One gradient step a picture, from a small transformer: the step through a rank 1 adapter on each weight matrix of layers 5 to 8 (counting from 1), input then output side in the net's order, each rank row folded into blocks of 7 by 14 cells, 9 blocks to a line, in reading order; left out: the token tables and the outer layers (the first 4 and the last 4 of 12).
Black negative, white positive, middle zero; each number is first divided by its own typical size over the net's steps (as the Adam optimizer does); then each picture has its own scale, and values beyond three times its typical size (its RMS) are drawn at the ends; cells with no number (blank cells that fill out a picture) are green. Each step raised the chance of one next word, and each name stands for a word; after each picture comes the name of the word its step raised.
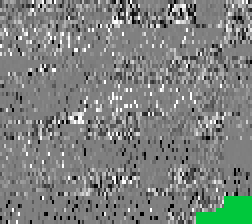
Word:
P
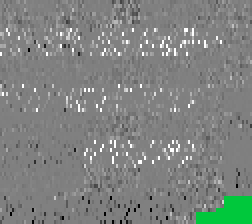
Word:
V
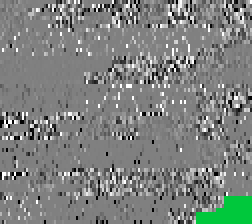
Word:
P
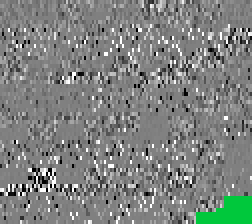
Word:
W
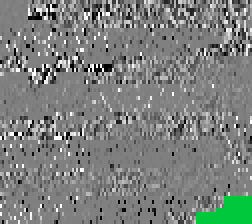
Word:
P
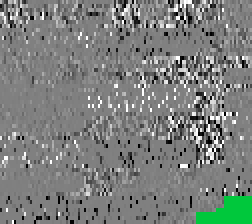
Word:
P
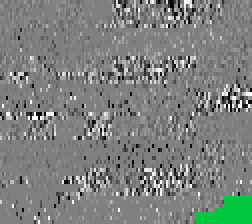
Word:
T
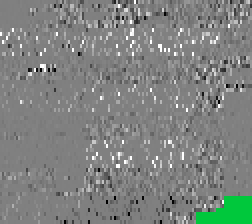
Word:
V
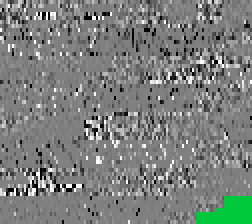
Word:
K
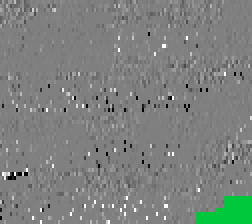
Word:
T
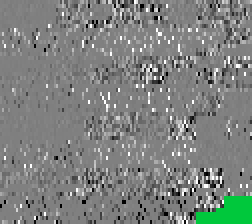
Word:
V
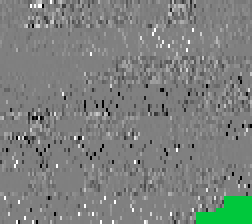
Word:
T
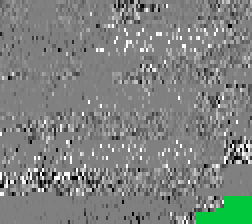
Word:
V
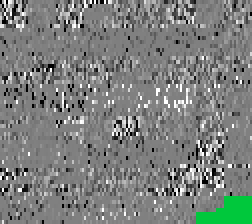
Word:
P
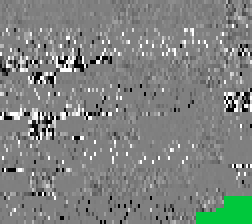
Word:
K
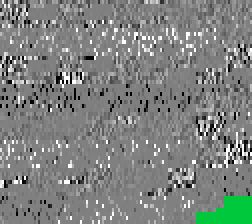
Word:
W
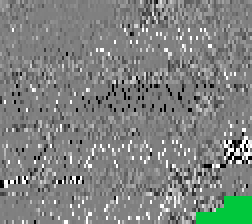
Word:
W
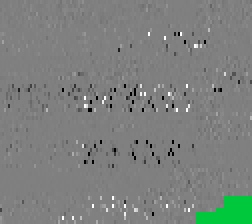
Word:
T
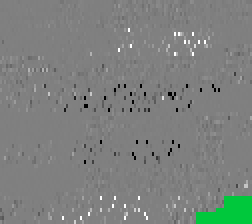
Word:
T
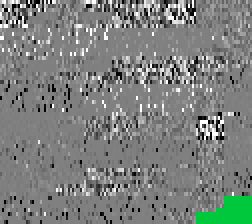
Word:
P
